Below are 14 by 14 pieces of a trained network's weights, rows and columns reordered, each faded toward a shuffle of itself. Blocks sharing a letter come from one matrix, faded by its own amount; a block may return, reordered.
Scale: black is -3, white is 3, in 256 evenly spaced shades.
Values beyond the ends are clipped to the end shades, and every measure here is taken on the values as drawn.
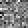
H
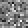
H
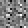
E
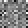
E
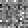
H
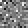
H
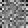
E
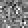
H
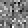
H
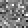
H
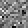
H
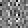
E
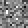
H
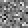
H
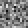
H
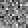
H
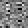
E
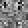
E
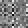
E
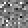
H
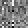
E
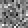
H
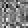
E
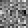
E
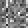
E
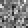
H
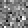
H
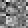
E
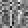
E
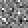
H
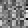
E
